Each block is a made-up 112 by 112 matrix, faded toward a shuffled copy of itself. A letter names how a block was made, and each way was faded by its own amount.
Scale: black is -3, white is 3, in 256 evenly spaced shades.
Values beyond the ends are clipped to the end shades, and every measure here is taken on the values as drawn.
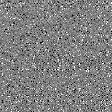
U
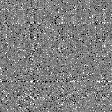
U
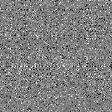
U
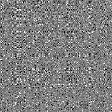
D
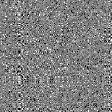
D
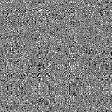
D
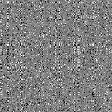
D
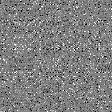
U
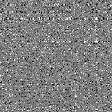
U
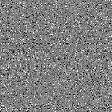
U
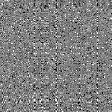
D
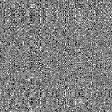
D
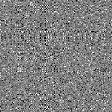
D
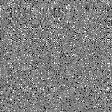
U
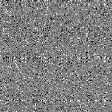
U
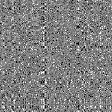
D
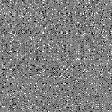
U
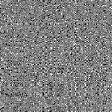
D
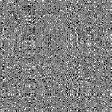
D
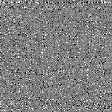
U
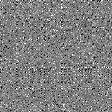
U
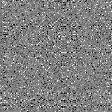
U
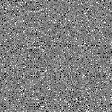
U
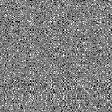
D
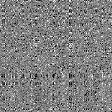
D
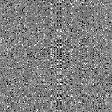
D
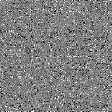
U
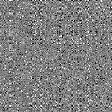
D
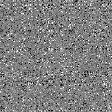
U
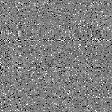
U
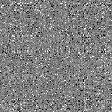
U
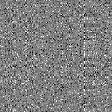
D
